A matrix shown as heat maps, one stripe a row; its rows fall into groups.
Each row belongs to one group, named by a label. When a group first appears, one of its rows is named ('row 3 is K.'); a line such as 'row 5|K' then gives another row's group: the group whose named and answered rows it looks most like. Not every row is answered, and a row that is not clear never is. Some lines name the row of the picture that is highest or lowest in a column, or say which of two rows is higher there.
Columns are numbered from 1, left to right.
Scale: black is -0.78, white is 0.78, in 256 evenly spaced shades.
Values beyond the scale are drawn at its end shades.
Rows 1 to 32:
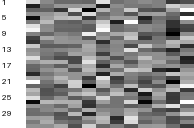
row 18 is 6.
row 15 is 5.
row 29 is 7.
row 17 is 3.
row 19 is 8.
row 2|8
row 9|6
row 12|5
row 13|6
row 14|3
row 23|5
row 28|6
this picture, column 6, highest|8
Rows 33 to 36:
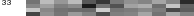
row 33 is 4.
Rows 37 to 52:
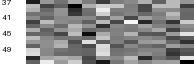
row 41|5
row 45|7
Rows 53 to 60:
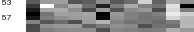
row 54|4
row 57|8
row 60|8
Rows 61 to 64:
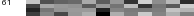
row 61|5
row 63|8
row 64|3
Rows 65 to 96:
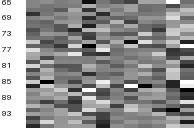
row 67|7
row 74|7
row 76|7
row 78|4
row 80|4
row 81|5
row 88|4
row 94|8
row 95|4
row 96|8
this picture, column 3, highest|87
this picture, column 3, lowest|76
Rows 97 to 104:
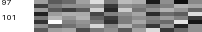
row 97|6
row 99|3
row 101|4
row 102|4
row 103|6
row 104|6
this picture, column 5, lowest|100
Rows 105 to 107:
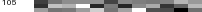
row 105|8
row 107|6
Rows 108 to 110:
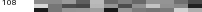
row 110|8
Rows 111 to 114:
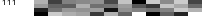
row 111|5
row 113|8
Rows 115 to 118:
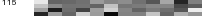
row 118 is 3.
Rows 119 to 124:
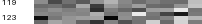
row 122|6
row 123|8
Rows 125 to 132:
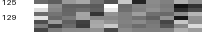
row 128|7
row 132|8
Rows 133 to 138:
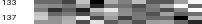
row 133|7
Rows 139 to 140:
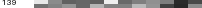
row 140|6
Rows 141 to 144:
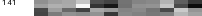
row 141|4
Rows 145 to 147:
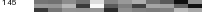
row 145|6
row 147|8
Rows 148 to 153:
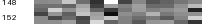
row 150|4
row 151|3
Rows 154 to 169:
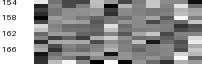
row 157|8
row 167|8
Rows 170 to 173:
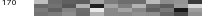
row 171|7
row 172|6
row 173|6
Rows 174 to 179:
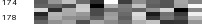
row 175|7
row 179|6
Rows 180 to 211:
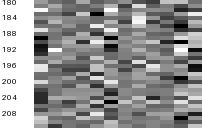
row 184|6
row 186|6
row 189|8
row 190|6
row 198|7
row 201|7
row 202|8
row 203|8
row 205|3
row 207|8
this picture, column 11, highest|192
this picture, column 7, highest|205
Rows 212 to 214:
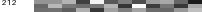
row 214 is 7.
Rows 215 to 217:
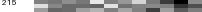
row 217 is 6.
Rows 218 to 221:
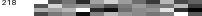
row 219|4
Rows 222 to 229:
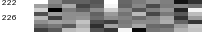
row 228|7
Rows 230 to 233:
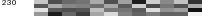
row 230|5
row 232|5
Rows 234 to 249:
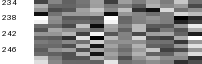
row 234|3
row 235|5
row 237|8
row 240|7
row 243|7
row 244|6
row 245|7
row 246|6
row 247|7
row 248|5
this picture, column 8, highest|243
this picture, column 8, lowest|236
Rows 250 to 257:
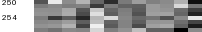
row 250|4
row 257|6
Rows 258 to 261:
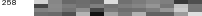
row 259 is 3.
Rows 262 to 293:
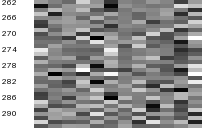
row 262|3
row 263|8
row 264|4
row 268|8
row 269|4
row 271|7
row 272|6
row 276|6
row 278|7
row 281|4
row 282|7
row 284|6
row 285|8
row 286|3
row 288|6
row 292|5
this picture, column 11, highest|263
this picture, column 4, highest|279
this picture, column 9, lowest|288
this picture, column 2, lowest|280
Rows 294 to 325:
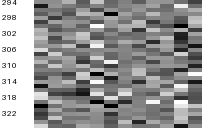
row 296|7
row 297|3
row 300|6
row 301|5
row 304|6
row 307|4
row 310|4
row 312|7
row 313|3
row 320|8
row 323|4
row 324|5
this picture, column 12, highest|312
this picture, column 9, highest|319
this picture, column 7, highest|317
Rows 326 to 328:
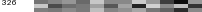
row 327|5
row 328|6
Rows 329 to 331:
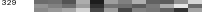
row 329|7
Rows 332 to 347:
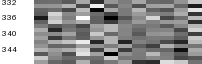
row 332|7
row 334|7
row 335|4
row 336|3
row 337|4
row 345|3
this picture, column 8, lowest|347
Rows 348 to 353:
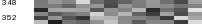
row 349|3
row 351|6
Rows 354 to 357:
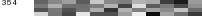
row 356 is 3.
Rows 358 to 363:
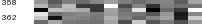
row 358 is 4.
